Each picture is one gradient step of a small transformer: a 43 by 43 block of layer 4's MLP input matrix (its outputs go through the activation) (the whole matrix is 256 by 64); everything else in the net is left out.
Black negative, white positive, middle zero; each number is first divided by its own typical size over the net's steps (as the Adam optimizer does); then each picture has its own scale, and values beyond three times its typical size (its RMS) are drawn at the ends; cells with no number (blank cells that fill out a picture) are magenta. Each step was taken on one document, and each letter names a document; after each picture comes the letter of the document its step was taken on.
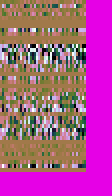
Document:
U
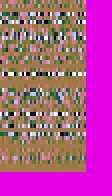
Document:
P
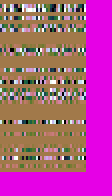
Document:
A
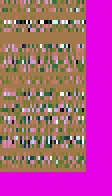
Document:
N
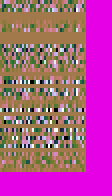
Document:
N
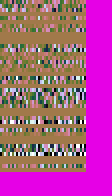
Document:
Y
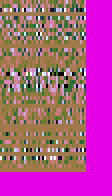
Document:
A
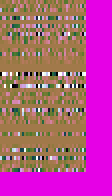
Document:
A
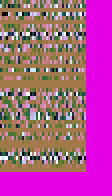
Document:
P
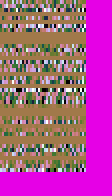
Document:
Y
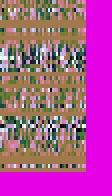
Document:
U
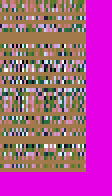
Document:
Y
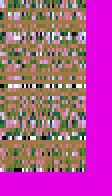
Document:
U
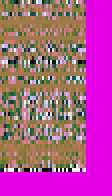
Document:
U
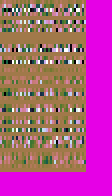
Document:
N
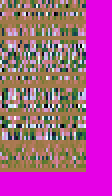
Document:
U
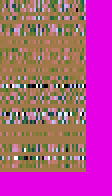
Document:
A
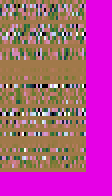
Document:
A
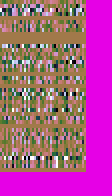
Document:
N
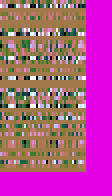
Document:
U
